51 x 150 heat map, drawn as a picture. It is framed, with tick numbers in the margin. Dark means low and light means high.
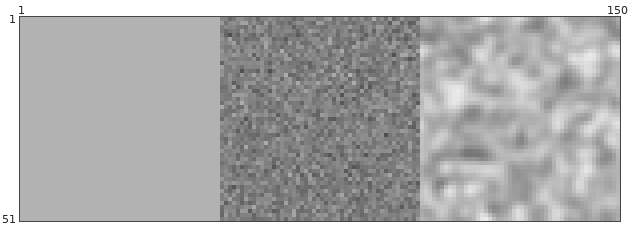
It is made of 1 by 3 panels. Panel 1,1: high, flat. Panel 1,2: middling, fine-grained. Panel 1,3: high, blotchy.
